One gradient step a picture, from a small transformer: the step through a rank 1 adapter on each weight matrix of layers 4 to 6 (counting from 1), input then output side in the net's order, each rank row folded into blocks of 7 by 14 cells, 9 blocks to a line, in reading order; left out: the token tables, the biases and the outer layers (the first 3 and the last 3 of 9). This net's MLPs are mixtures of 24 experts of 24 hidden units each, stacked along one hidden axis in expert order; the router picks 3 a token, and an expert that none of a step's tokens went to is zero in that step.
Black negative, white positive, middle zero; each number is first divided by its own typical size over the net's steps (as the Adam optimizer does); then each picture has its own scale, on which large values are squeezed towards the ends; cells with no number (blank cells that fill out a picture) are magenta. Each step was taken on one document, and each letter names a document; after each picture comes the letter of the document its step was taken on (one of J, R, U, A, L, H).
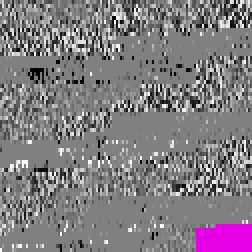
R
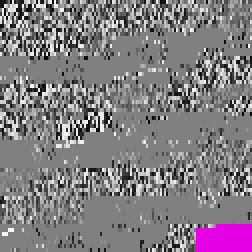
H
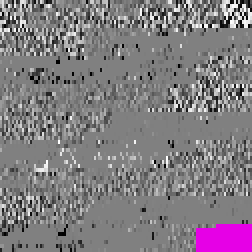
R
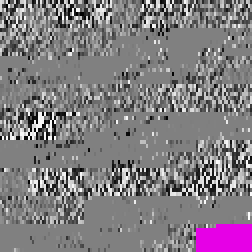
H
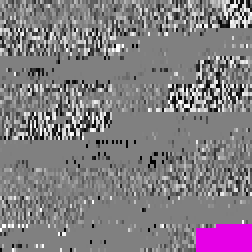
R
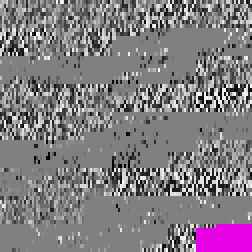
H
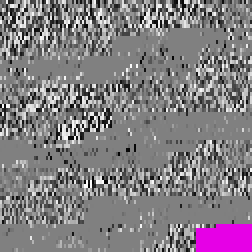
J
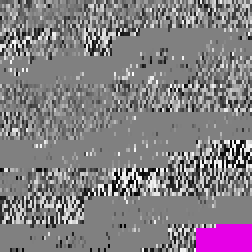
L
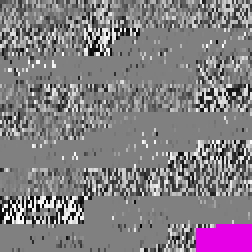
L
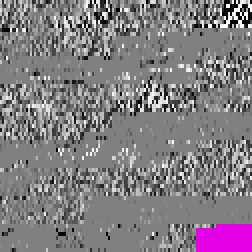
J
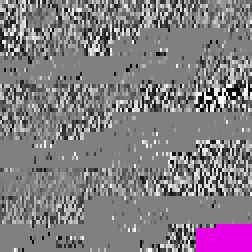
L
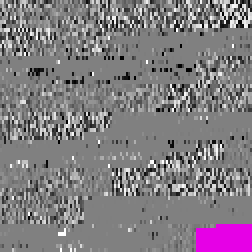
R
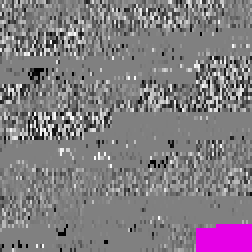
R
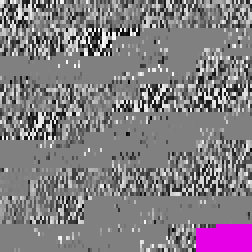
H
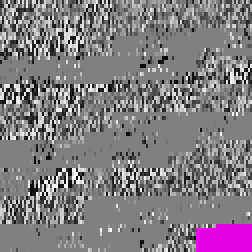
H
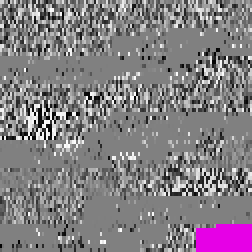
H
